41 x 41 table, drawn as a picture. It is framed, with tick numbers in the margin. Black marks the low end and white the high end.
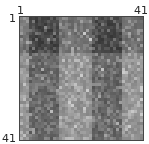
Stripes running up and down repeat 2 times from left to right. The bottom part is higher, past a seam about 30% of the way down. The top left is the ninth with the lowest average.
